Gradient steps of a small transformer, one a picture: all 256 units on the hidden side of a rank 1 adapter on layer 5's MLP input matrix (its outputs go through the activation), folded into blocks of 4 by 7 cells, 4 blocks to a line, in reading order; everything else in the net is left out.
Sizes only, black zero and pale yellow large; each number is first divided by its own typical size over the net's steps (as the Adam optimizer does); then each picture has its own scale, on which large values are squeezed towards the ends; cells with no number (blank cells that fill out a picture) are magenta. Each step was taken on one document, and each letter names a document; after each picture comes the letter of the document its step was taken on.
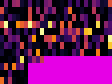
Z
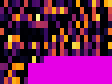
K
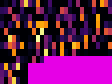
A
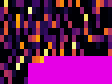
Z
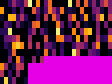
K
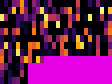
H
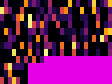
A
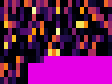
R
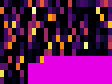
R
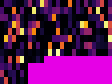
R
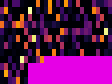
Z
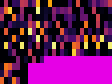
A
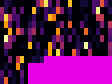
R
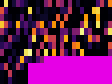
Z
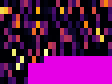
A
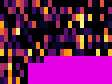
H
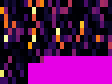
R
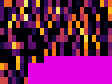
K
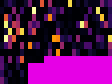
R
